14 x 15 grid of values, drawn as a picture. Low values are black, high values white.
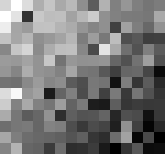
Stripes: none. Ninth with the lowest average: bottom right. Ninth with the highest average: top left. Mirror symmetry: none. Odd rows or columns: none. Slope: up to the top left.
